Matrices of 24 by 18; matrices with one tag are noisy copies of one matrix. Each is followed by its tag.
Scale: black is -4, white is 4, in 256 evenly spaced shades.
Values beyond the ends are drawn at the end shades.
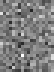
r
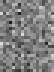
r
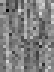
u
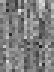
u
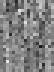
u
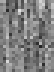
u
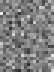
r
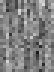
u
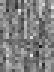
u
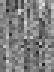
u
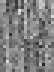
u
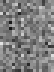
r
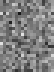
r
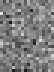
r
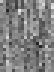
u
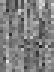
u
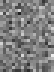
r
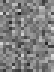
r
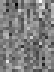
u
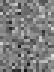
r
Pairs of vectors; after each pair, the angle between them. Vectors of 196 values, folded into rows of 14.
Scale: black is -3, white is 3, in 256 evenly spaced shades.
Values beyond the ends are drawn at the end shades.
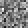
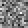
orthogonal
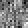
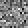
orthogonal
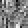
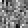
nearly opposite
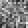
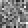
nearly parallel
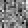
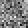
partly aligned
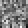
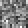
nearly parallel
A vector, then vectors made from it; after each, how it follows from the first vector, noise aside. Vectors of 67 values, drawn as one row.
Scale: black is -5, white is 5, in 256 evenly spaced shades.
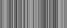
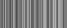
sign-scrambled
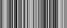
scaled up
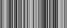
scaled up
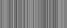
shrunk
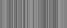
shrunk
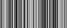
scaled up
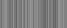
shrunk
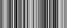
scaled up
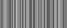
sign-scrambled
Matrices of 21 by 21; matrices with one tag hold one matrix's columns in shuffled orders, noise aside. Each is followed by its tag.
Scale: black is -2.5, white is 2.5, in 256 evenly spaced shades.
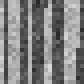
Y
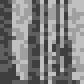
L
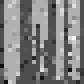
L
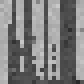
L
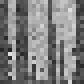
L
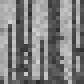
L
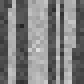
Y
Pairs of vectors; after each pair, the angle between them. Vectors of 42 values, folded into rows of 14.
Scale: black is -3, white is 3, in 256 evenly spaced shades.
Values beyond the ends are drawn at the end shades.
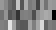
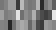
nearly opposite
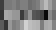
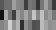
orthogonal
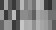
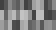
partly aligned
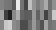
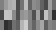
nearly opposite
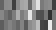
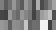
partly opposed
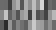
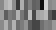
nearly opposite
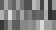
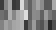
orthogonal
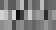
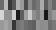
nearly parallel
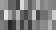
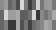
nearly parallel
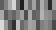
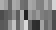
orthogonal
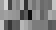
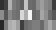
nearly opposite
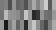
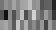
partly opposed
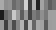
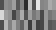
nearly opposite
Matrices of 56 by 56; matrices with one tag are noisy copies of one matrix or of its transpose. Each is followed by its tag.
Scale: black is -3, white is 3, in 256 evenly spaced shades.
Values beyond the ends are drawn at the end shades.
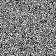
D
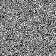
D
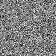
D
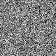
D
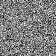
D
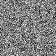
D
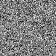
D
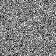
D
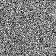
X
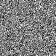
D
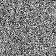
X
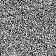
X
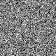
D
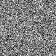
D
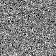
X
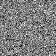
D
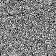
X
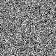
D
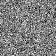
D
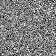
D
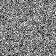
D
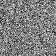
X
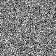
D
